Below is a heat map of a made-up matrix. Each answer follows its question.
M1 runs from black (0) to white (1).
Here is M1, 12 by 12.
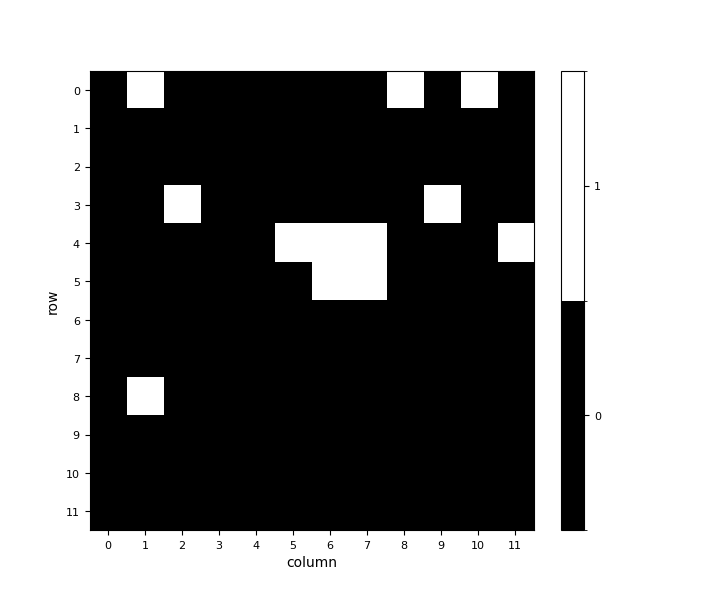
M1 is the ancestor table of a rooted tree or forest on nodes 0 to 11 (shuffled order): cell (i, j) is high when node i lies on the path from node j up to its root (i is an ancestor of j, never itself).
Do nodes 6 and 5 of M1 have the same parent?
no
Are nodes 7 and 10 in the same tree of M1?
no
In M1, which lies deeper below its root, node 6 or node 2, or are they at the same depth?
node 6
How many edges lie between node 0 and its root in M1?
0
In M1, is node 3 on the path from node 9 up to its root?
yes
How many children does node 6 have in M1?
0
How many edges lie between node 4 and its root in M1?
0
